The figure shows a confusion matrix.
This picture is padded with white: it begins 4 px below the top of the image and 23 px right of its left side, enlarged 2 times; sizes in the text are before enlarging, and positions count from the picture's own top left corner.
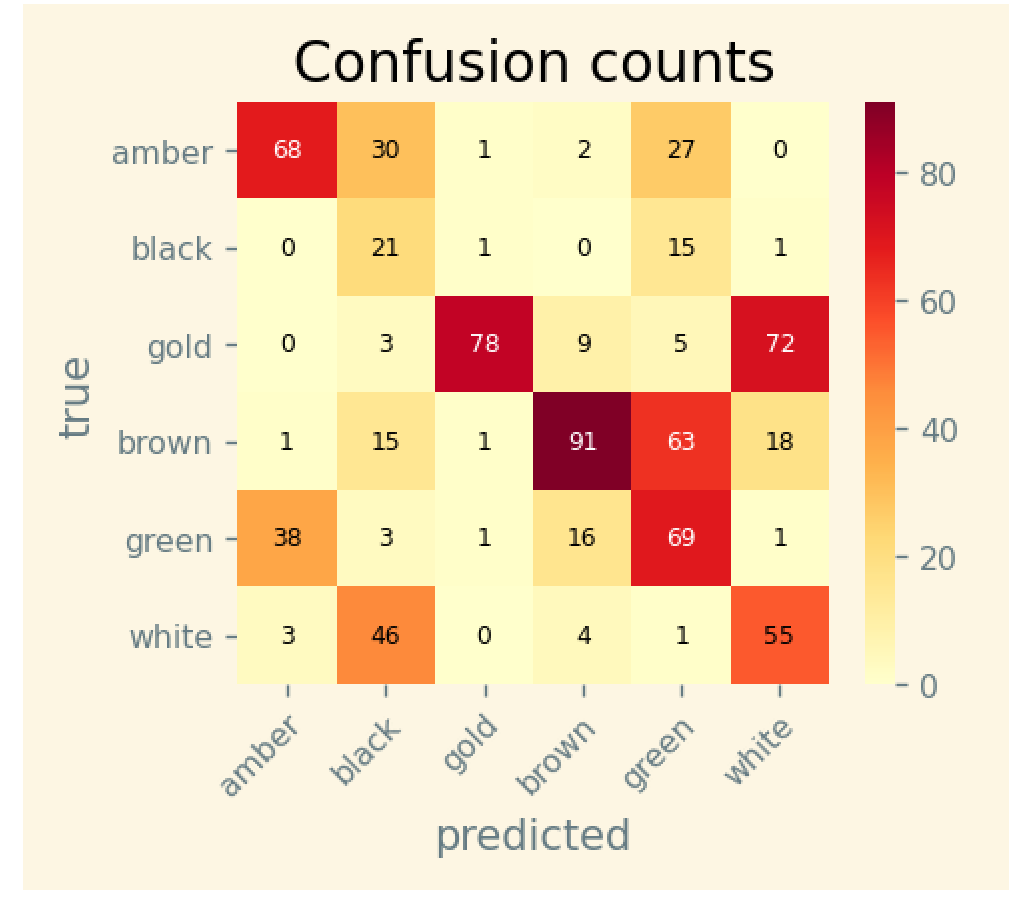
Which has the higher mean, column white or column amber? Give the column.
white
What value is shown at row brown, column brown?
91
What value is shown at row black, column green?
15
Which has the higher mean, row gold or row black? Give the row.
gold
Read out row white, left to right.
3 46 0 4 1 55
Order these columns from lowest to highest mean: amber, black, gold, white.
gold, amber, black, white
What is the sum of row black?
38
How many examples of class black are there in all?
38
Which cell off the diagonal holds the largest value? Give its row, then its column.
gold, white
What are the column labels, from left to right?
amber, black, gold, brown, green, white
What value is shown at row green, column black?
3
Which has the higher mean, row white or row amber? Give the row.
amber
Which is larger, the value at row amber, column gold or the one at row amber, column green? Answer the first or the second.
the second
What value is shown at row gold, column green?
5
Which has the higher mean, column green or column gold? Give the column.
green
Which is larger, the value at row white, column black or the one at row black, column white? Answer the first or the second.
the first
